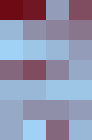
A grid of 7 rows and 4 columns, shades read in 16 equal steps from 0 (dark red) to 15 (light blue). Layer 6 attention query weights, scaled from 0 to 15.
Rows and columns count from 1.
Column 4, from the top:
5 8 11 12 14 11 13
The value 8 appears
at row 2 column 4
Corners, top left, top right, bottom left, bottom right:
0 5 12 13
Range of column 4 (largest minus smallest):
9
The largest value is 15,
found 2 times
